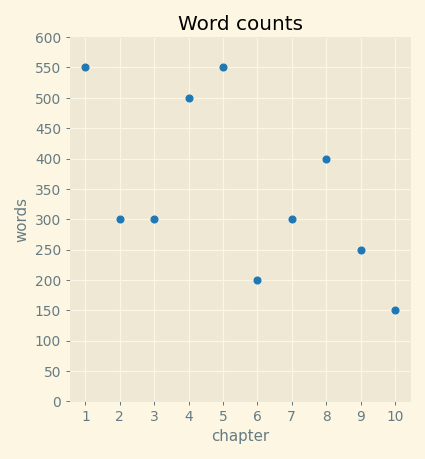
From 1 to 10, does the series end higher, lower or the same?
lower
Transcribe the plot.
Title: Word counts
x-axis: chapter, ticks 1 2 3 4 5 6 7 8 9 10
y-axis: words, ticks 0 50 100 150 200 250 300 350 400 450 500 550 600
Values:
550 300 300 500 550 200 300 400 250 150
